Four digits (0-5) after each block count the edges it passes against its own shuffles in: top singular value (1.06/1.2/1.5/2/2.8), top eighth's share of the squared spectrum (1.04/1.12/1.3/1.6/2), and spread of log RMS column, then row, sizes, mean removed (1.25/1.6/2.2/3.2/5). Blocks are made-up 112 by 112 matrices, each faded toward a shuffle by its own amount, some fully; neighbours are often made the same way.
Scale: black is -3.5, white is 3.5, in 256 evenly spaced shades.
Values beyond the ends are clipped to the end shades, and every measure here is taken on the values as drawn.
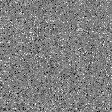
3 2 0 1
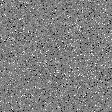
0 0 0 0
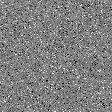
2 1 0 0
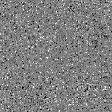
3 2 1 2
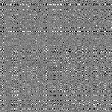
5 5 3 4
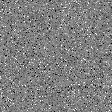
3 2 0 0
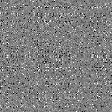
4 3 2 2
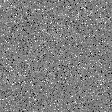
2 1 0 0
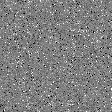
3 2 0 0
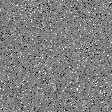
0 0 0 0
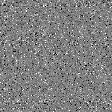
3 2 1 2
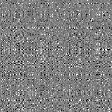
5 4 3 3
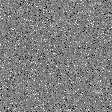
1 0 0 0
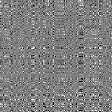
5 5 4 4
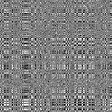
5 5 4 4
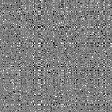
5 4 3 3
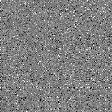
4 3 2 1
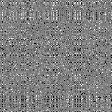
5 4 3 3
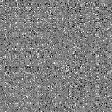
4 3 2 2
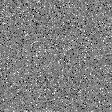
3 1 0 0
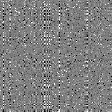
5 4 3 2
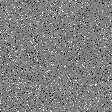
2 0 0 0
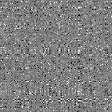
5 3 2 2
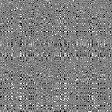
5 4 3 3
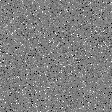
0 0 0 0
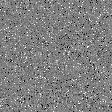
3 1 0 0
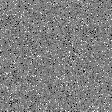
3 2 0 0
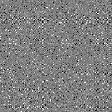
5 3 2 2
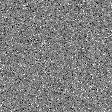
0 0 0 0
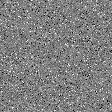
0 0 0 0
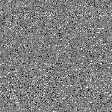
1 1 0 2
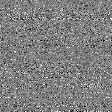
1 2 0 4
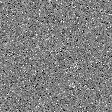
0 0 0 0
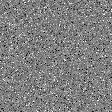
0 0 0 0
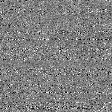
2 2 0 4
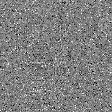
3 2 1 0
